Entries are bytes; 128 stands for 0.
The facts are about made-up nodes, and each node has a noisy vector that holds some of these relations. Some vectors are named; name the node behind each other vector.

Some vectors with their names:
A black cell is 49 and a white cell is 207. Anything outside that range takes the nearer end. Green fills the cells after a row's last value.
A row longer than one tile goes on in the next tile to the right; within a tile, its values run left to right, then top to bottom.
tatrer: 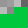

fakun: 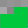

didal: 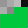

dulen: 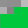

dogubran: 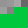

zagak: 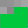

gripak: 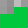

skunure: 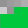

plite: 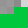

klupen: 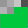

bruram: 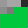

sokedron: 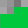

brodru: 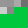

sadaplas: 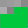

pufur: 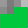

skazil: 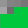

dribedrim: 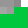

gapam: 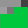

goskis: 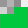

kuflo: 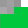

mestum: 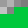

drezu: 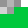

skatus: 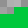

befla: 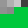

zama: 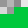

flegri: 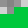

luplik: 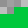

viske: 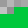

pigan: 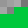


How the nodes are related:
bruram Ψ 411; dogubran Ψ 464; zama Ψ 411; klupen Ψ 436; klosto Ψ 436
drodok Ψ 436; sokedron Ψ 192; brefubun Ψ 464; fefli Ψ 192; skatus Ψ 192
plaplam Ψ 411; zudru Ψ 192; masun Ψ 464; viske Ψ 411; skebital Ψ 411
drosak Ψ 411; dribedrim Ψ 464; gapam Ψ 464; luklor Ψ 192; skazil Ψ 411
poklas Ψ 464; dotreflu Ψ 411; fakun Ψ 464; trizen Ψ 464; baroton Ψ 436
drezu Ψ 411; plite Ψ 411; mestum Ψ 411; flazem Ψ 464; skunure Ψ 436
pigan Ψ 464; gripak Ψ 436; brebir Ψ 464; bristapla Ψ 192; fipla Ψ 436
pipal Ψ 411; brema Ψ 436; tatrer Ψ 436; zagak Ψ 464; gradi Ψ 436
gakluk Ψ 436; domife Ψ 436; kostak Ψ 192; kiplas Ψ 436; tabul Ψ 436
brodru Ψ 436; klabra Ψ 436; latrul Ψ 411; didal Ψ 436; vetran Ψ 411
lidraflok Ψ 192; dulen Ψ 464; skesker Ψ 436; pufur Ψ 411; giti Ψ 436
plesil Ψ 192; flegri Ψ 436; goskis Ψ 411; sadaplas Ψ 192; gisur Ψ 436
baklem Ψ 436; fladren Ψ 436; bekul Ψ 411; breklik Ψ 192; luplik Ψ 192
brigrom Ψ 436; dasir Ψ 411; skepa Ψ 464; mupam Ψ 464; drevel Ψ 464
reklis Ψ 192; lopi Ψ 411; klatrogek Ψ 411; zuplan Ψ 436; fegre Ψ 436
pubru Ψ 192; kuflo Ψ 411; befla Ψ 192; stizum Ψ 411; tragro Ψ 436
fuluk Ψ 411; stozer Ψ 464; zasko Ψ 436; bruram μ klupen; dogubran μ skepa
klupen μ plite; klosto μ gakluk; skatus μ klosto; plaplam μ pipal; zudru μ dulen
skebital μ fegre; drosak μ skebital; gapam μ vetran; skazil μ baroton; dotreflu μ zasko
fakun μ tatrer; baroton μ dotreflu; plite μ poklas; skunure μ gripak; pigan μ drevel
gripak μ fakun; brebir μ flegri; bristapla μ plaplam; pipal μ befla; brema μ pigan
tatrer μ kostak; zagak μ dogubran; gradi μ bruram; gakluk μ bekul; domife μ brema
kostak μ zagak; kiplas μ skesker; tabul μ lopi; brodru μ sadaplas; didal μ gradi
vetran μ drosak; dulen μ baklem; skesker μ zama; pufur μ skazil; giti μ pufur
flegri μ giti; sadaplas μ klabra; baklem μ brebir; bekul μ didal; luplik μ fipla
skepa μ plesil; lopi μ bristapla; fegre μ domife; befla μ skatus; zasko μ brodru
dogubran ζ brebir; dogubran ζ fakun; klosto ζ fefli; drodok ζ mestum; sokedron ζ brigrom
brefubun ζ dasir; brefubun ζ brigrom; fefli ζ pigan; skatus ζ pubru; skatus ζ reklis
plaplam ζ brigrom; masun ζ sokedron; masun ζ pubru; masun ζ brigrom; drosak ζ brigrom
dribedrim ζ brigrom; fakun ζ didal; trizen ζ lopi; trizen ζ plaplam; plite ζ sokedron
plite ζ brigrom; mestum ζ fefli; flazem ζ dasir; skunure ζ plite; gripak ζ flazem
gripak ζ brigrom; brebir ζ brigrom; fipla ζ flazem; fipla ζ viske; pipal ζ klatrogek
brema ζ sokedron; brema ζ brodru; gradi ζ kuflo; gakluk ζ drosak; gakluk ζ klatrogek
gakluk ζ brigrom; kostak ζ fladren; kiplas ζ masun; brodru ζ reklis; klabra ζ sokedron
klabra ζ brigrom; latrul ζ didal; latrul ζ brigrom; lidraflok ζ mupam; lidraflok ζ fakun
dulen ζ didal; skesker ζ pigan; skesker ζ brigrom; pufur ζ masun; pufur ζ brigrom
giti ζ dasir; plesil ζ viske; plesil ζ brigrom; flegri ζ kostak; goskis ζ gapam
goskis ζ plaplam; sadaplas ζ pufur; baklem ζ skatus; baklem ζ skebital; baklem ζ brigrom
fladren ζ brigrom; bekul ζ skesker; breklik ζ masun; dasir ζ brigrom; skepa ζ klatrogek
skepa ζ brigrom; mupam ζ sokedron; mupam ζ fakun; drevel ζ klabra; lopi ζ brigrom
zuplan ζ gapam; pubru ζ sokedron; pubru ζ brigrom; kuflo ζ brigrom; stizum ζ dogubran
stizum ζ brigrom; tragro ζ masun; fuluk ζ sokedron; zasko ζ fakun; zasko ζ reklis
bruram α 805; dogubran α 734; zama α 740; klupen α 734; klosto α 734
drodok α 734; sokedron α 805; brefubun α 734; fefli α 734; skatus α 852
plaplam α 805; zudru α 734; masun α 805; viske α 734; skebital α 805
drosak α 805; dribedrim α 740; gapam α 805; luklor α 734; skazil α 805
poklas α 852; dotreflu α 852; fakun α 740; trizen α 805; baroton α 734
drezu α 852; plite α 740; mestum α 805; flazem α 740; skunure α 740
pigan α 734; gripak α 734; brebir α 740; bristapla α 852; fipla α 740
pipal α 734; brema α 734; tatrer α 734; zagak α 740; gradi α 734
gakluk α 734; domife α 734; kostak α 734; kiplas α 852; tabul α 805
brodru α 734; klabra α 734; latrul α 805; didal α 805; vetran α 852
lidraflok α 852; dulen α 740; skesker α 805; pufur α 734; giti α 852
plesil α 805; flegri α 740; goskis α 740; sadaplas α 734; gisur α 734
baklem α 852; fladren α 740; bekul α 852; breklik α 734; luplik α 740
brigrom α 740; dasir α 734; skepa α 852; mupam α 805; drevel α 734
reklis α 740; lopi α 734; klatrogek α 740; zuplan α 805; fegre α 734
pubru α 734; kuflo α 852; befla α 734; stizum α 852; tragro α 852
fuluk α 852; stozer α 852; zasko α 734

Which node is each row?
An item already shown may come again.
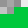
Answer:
flazem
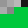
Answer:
didal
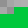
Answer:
bristapla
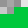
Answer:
flazem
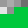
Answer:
zuplan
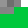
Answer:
brebir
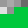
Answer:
zuplan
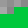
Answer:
skesker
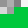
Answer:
fuluk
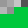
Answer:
klupen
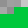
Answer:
vetran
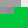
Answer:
dasir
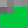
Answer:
drosak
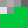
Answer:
zuplan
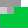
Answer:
brigrom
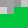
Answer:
klabra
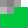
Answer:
baklem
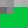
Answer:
lopi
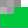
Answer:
stizum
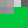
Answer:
gakluk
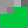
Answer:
kostak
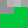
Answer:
bekul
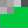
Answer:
klupen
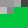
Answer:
tabul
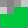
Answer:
flegri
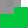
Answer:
skepa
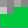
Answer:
baroton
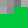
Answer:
sokedron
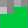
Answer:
baroton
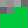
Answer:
plaplam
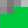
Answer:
pufur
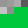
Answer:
brema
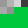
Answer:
klosto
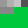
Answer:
pipal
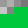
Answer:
mestum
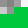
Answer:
giti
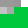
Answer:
fladren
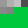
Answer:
pipal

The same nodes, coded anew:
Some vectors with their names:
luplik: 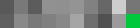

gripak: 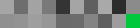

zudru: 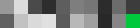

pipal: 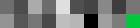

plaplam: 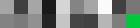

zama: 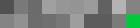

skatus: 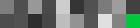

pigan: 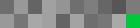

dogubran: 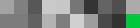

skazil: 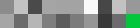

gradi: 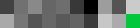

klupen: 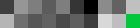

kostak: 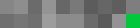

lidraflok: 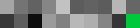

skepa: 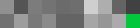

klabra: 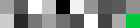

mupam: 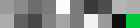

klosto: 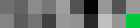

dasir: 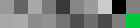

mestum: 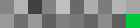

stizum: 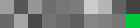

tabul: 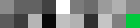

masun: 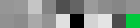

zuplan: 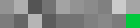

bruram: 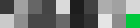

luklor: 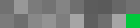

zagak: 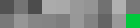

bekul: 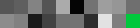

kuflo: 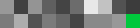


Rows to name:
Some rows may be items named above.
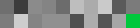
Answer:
dribedrim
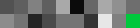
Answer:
bekul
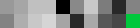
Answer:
pufur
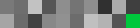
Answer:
fuluk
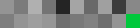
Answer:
gripak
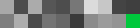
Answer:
kuflo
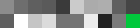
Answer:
brebir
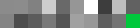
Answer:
dotreflu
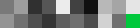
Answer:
didal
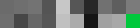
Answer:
befla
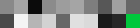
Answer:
dulen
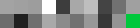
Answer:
sadaplas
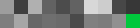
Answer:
kuflo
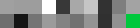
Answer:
sadaplas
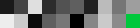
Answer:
plite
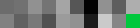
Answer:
klosto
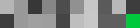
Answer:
giti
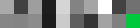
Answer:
plaplam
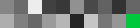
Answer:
pubru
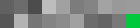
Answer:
flazem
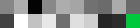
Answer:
dulen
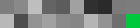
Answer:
brema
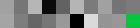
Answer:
sokedron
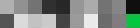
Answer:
baklem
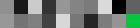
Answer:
lopi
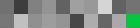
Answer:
dribedrim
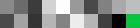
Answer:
fakun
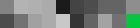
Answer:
breklik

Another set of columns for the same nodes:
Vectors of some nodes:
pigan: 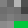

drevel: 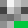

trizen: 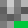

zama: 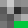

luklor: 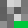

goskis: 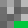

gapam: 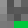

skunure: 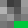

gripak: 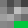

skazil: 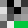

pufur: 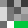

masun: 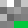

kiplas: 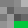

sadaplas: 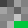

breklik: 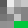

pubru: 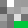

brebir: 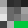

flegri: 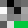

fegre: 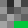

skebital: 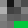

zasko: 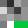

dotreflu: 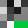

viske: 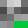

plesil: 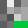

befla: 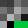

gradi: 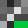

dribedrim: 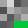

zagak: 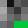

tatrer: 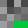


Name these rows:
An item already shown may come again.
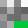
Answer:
mupam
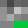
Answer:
gripak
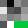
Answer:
giti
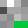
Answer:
klabra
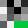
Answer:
skazil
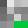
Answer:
breklik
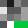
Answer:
giti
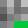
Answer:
zuplan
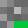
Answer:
skepa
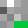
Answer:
klabra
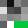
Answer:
giti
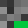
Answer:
bristapla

